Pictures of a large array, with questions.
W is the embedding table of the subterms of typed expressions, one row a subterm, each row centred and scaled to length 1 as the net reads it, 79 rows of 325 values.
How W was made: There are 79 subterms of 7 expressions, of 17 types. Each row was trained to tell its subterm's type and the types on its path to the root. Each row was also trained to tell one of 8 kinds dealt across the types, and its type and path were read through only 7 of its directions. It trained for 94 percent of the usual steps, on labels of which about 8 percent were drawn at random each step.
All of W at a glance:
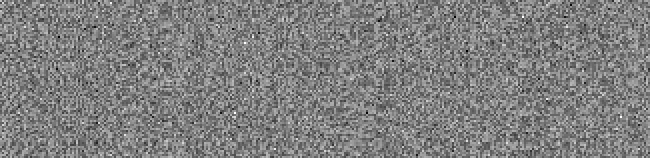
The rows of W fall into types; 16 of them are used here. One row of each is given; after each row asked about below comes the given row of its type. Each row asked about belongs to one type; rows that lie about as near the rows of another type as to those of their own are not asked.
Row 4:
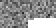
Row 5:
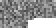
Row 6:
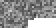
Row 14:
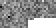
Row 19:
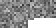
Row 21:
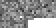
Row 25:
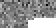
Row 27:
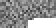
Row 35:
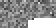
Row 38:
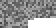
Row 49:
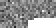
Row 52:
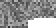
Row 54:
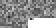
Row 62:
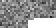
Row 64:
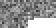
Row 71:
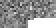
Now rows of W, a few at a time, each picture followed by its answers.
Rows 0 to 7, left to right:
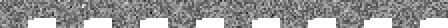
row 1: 64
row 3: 6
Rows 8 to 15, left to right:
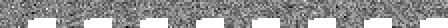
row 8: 5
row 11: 21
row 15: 5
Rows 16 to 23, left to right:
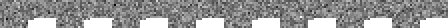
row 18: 35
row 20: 27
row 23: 19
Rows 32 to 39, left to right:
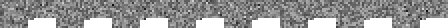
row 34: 5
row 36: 54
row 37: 21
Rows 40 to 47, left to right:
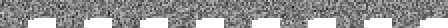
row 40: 35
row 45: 71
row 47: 6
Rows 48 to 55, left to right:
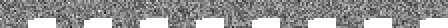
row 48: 38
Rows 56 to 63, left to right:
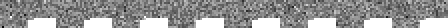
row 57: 6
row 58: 71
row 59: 54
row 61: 38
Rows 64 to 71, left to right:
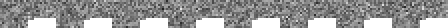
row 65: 52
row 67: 54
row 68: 64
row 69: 14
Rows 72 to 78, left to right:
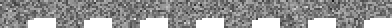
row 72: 71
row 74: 25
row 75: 62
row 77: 49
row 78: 35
